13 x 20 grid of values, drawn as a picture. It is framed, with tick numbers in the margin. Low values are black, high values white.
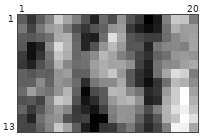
Stripes: upright, repeating 3 times. Grain: streaks running down. Ninth with the highest average: bottom right.
